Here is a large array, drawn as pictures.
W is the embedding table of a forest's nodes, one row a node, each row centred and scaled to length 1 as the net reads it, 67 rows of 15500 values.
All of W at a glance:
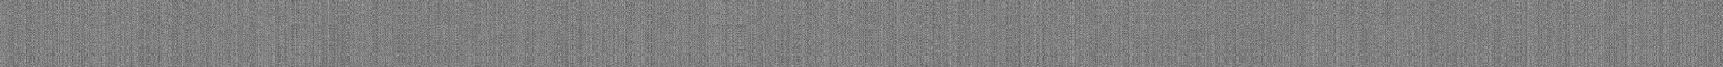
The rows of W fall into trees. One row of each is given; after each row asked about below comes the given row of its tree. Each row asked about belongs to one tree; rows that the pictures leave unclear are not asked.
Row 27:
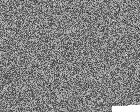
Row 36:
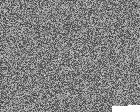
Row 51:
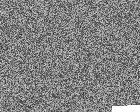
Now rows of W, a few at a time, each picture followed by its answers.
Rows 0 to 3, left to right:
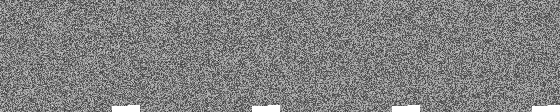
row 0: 36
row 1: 36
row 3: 51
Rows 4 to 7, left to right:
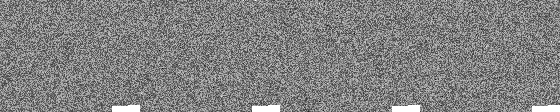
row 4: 27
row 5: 27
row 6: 51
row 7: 51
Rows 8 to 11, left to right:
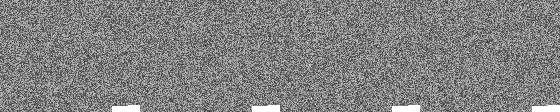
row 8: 51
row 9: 36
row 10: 27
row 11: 51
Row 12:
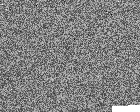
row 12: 27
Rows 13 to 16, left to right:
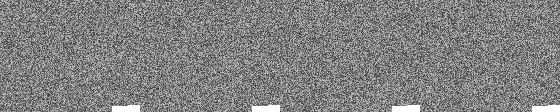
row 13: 27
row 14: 36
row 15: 51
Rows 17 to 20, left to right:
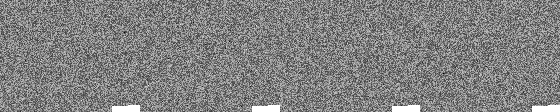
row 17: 51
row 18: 27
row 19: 51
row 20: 27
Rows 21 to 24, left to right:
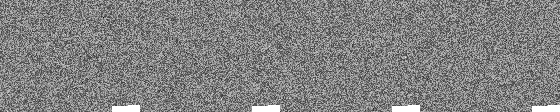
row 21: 51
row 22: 51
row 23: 51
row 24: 27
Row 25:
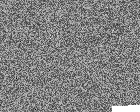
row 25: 36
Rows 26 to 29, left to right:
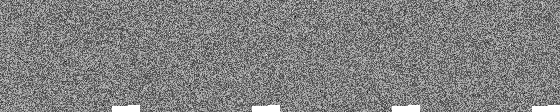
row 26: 36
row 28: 36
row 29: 51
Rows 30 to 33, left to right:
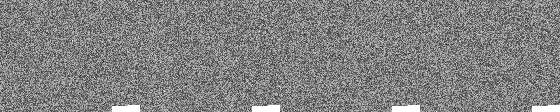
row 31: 36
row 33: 36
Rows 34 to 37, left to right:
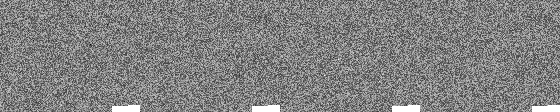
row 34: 51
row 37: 51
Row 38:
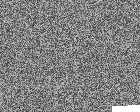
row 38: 51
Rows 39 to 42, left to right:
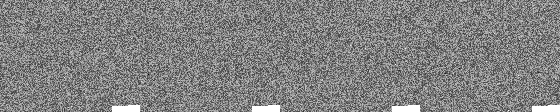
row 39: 36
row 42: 27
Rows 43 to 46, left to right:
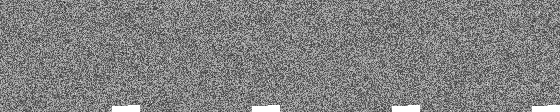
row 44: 51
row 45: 36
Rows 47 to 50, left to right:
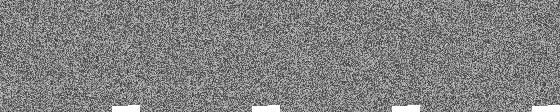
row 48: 51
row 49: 36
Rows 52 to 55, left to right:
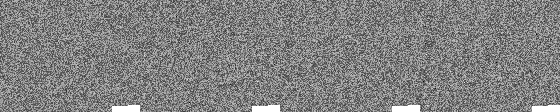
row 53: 27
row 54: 27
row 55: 27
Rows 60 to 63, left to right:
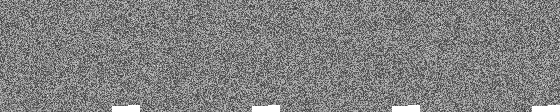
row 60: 51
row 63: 36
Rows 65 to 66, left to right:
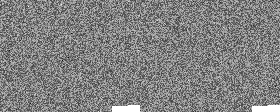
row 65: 27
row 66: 36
